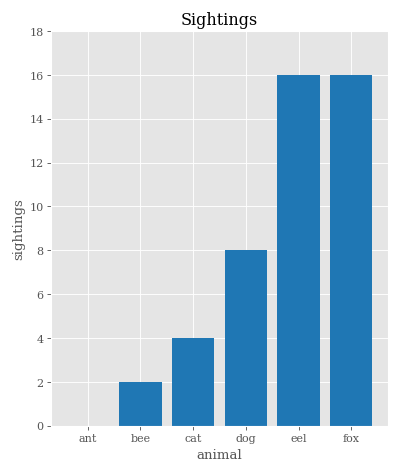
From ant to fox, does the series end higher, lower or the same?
higher
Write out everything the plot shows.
Title: Sightings
x-axis: animal, ticks ant bee cat dog eel fox
y-axis: sightings, ticks 0 2 4 6 8 10 12 14 16 18
Values:
0 2 4 8 16 16
